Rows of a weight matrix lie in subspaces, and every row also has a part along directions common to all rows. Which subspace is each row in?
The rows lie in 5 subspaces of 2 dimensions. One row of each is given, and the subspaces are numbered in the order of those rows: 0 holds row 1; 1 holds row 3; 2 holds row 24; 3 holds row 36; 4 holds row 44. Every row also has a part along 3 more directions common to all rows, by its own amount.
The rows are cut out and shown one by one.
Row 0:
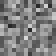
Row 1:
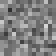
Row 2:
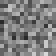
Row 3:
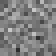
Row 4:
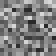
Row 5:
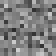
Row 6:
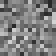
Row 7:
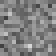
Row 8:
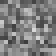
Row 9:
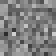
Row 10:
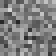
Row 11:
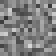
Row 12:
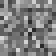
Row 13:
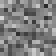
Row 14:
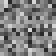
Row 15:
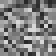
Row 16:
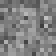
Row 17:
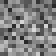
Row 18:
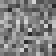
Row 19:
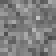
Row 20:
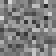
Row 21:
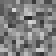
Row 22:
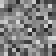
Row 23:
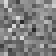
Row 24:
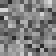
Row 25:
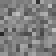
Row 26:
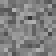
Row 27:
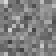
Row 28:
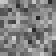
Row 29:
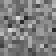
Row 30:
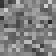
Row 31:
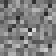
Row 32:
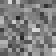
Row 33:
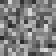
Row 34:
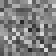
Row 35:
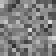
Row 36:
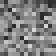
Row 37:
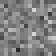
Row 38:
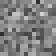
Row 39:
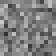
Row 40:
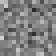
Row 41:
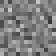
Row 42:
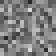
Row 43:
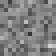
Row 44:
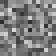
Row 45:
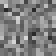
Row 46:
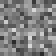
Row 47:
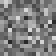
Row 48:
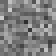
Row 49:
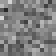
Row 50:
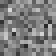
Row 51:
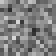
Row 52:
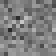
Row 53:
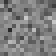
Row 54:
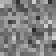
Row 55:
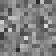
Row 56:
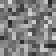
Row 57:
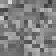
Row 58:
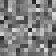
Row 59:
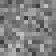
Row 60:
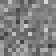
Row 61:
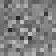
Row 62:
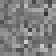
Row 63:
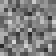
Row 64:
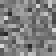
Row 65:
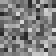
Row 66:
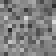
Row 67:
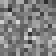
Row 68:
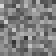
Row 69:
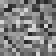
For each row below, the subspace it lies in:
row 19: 0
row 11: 4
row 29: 3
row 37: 1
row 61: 3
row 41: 4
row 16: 2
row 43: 0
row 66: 3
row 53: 3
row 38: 1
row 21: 4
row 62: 3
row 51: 4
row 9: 0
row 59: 2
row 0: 1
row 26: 4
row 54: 0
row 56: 0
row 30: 2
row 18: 3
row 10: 2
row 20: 2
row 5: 1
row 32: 2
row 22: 1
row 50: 0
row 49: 2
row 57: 2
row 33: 0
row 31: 3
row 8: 0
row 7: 4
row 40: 1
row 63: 4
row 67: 2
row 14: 4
